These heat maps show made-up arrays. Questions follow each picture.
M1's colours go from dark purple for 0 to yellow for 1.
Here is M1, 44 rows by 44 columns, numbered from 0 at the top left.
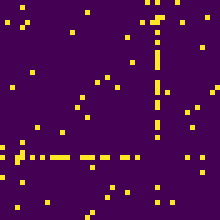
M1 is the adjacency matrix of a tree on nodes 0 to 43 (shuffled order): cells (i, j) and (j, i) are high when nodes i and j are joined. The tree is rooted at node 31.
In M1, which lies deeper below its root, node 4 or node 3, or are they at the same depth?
the same depth
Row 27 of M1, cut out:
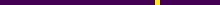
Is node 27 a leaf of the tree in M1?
yes
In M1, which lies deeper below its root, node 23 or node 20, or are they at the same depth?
node 23
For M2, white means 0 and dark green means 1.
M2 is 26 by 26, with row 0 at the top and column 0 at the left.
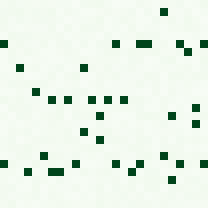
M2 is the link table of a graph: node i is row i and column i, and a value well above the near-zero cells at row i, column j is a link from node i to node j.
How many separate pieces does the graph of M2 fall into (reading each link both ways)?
1
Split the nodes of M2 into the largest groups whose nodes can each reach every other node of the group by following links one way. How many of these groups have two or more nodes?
0
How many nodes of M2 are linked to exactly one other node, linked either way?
8
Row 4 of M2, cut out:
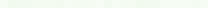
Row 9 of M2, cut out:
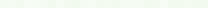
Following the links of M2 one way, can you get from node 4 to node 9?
no
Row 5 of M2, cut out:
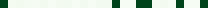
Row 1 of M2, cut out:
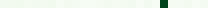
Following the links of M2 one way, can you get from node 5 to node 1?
no
